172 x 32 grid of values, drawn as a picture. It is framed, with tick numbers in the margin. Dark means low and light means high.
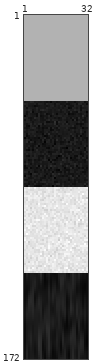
The table splits into 4 rows of 1 panel. Panel 1,1: high, flat. Panel 2,1: very low, fine-grained, faint in contrast. Panel 3,1: very high, fine-grained, faint in contrast. Panel 4,1: very low, streaked downward, faint in contrast.
